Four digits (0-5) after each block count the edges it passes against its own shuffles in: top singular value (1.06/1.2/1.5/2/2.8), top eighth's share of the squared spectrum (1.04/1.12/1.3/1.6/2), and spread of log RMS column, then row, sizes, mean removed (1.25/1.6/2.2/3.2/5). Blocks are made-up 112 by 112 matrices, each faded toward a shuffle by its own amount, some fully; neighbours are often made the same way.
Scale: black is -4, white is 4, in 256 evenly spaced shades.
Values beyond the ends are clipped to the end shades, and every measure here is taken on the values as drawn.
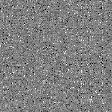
4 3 2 1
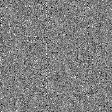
1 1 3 0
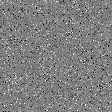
0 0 0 0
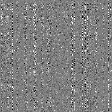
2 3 4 2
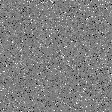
0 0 0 0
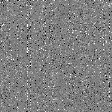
2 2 3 1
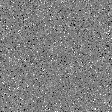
0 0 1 0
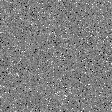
0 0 0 0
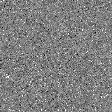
3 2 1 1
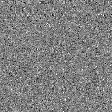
3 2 1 1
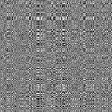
5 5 4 4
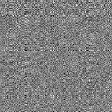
5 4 3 3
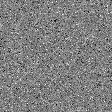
1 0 0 0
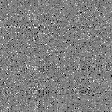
4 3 1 2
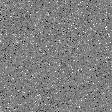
1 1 0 0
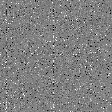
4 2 1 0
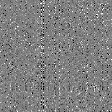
4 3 3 1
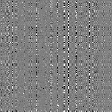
5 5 4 2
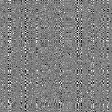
5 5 4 3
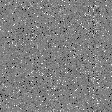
3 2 1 0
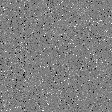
2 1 0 0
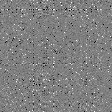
4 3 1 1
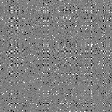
5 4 3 3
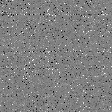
4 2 1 1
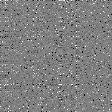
4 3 2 2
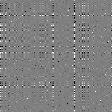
5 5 3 3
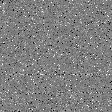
2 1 0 1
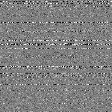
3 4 0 4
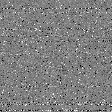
2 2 0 2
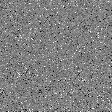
1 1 0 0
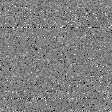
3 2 0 2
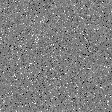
0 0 0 0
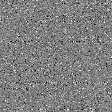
1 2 0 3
